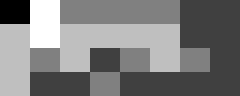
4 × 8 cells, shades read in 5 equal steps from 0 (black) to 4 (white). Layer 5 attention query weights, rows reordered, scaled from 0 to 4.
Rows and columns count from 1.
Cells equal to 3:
9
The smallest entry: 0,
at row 1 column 1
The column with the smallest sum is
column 8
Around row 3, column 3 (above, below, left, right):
3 1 2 1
